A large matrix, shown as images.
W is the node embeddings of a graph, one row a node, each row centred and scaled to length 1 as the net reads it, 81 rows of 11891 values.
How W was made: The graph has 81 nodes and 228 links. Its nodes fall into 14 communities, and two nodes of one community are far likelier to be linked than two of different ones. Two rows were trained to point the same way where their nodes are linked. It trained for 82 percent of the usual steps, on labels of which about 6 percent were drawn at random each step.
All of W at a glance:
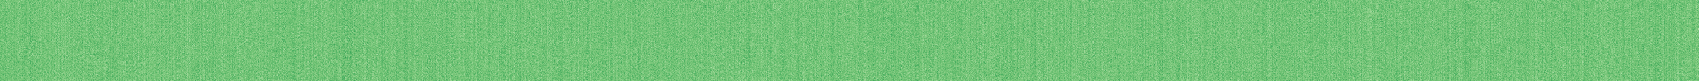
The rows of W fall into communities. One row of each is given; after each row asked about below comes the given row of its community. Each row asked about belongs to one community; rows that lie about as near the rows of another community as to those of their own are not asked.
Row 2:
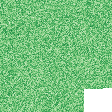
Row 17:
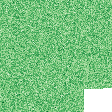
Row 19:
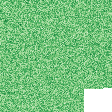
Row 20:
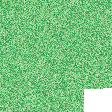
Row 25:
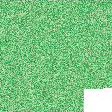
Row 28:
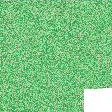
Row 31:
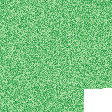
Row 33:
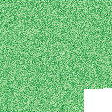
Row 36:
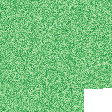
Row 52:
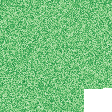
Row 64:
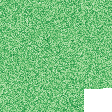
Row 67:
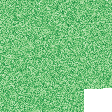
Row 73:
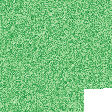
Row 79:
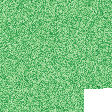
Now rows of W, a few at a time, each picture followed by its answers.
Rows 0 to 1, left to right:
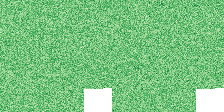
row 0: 25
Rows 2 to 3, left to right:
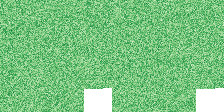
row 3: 17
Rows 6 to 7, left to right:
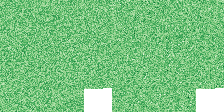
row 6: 79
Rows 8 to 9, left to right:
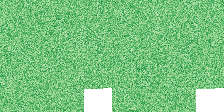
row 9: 52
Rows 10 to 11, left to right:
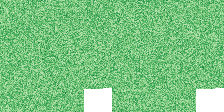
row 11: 73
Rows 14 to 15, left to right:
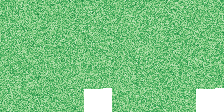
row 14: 64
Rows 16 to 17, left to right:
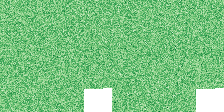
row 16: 19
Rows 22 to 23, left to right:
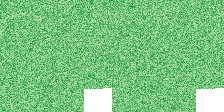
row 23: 52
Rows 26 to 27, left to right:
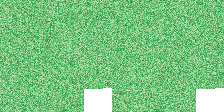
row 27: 2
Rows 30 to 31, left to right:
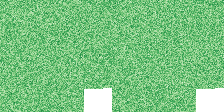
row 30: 19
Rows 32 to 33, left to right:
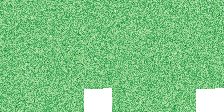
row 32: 2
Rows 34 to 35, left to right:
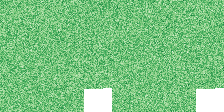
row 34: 19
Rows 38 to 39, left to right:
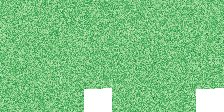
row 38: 31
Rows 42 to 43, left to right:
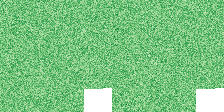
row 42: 17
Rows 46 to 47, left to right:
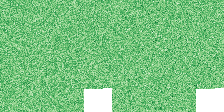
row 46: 36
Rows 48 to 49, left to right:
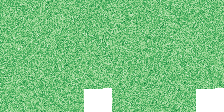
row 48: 36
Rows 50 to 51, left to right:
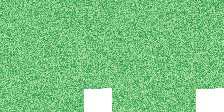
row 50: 64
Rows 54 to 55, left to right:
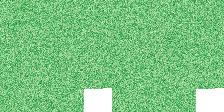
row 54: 17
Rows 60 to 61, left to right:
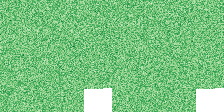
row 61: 67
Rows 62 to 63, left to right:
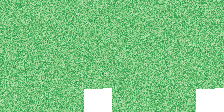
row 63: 31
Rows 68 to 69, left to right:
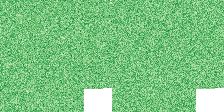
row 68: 73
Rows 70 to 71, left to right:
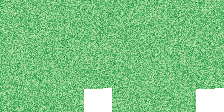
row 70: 28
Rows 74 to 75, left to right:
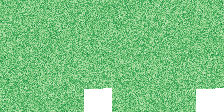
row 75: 20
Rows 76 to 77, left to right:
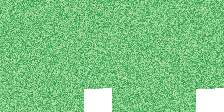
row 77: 28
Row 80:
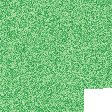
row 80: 79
